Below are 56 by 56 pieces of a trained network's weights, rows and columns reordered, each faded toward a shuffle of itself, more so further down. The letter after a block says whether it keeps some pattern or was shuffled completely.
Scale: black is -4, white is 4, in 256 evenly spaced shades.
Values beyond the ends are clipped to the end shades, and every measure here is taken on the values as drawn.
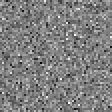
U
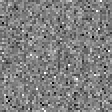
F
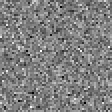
U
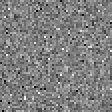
U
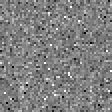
U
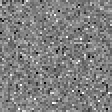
U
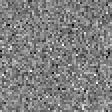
U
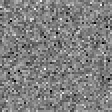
U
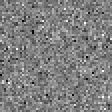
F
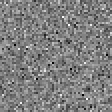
U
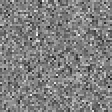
U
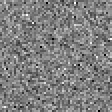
U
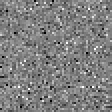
F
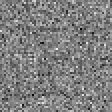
F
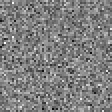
U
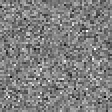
F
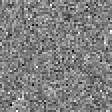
U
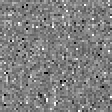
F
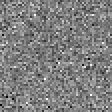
F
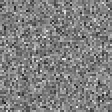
U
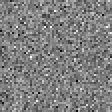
U
